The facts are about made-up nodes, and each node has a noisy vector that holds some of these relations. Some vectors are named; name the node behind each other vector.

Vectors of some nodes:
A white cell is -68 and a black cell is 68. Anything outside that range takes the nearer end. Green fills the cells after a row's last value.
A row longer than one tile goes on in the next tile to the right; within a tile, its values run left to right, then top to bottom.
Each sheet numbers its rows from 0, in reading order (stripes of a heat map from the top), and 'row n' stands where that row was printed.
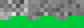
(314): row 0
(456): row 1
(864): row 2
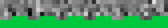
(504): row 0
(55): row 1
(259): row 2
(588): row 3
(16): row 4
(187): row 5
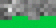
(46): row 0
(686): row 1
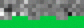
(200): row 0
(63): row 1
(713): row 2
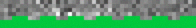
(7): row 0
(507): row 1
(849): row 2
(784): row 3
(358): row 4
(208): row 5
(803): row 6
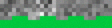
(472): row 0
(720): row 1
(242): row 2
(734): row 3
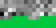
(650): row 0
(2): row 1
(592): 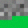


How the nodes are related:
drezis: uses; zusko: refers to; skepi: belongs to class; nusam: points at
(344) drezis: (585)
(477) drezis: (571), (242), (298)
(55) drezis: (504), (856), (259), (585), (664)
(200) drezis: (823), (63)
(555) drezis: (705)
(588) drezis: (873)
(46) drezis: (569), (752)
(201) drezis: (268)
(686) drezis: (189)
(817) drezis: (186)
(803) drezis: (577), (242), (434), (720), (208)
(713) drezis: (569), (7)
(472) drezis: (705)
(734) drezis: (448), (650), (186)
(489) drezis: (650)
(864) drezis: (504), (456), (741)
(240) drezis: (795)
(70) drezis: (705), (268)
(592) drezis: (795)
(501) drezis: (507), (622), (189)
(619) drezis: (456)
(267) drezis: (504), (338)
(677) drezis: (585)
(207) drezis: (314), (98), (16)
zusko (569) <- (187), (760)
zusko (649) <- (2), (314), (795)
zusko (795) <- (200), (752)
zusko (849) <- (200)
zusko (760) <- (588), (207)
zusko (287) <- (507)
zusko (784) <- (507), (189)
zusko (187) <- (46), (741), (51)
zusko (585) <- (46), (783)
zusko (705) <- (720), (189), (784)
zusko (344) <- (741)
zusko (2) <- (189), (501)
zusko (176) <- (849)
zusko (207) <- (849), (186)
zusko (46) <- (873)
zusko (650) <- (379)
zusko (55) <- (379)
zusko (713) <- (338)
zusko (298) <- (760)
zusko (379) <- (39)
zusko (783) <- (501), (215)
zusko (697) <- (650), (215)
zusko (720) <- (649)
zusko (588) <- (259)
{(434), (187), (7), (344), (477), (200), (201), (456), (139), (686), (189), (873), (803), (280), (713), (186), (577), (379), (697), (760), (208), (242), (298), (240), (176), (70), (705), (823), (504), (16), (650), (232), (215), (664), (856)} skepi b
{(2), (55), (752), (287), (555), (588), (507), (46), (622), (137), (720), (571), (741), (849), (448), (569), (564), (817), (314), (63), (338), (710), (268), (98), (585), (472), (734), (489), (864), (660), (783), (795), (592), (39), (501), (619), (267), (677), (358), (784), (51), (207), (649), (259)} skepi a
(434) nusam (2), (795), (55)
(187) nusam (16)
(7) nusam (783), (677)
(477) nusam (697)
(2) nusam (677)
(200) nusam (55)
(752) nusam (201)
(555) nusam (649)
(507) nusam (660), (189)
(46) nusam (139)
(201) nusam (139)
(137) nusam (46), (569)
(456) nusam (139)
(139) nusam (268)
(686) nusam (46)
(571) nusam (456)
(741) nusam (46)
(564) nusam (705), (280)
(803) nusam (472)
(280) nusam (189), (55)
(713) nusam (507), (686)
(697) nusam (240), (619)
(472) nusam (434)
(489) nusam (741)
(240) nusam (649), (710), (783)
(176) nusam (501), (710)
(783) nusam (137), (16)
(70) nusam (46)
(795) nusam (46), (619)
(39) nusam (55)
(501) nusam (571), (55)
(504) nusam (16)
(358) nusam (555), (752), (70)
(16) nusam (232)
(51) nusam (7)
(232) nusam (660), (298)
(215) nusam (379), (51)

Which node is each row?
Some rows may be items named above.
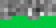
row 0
(7)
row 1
(176)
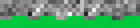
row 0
(280)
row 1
(783)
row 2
(649)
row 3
(783)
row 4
(344)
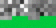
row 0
(705)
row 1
(713)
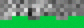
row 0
(2)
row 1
(585)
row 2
(338)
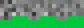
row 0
(259)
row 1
(268)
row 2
(619)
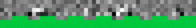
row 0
(677)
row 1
(379)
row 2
(489)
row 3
(186)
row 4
(215)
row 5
(477)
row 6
(504)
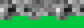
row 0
(298)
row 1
(555)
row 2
(298)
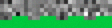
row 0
(51)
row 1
(201)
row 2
(569)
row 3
(207)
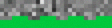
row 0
(555)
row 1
(187)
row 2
(70)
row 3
(477)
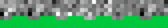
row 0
(697)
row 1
(39)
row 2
(795)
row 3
(189)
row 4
(710)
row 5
(39)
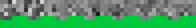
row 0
(187)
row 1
(760)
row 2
(201)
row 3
(232)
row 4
(564)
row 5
(472)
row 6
(240)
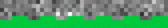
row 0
(677)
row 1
(741)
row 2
(752)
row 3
(571)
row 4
(280)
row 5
(873)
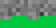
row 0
(434)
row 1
(686)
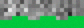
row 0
(501)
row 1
(287)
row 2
(660)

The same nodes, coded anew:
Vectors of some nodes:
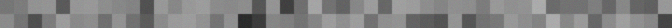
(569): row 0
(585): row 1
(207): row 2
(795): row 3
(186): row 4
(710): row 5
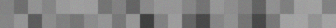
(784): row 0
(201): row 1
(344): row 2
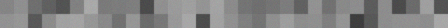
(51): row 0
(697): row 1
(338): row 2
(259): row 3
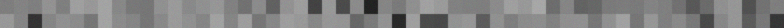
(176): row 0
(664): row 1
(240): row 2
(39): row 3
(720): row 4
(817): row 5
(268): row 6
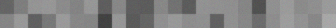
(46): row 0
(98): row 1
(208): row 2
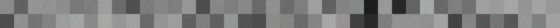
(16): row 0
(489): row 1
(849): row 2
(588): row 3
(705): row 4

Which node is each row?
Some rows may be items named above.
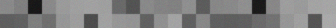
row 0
(379)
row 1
(489)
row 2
(379)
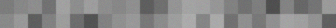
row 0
(649)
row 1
(215)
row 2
(677)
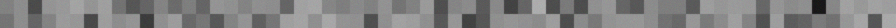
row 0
(697)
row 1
(555)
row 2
(187)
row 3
(741)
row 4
(259)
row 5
(660)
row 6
(686)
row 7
(379)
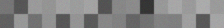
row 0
(507)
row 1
(650)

